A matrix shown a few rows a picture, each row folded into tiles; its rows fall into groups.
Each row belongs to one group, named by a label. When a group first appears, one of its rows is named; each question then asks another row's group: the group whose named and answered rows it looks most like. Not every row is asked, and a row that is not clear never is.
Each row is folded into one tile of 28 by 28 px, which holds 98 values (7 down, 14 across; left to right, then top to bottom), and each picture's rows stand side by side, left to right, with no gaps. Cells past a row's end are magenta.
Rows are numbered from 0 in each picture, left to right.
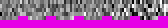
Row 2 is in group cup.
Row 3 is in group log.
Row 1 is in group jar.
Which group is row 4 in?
log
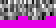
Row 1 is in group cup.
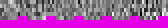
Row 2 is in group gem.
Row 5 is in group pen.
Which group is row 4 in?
log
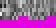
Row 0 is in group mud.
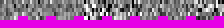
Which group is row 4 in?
jar
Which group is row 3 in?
jar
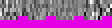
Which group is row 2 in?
pen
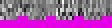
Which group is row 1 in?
mud
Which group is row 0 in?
jar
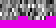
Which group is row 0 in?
log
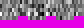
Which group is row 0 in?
log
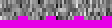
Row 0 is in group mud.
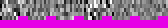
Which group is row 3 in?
gem
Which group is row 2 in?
cup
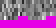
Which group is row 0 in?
gem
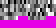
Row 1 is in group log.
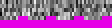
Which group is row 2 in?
jar
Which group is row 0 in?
pen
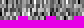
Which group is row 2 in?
gem
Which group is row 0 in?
pen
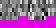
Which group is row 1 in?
mud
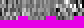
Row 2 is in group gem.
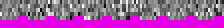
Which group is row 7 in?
log
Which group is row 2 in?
cup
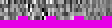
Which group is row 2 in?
cup
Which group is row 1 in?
mud
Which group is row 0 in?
cup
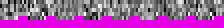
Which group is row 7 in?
mud
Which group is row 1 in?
mud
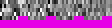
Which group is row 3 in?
pen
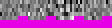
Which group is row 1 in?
log
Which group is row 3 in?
gem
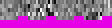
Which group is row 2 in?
log
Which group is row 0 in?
jar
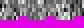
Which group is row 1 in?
gem
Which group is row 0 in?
mud
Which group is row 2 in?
jar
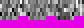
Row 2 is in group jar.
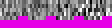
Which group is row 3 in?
pen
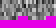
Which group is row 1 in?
cup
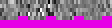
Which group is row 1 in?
log
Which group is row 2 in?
mud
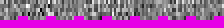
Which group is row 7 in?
cup
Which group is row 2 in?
pen
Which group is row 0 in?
cup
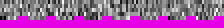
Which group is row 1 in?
log
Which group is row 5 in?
pen
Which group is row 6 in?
mud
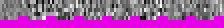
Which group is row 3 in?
pen
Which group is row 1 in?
cup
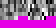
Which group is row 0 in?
cup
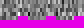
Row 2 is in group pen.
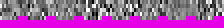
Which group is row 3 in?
jar
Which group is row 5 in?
log
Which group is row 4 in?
gem
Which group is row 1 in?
mud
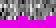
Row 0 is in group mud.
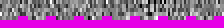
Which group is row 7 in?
gem
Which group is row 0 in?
log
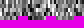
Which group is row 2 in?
log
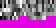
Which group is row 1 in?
cup
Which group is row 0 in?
mud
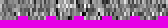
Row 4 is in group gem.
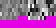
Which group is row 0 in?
log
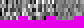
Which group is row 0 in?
pen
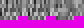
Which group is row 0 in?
pen
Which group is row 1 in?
pen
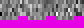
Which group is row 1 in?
jar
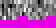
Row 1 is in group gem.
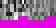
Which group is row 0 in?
cup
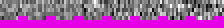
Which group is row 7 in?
jar
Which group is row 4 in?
pen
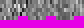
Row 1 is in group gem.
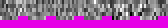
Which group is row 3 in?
gem
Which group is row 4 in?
mud
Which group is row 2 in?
pen
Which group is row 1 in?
cup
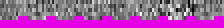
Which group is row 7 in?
cup
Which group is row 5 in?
log
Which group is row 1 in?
cup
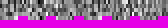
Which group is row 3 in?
cup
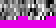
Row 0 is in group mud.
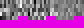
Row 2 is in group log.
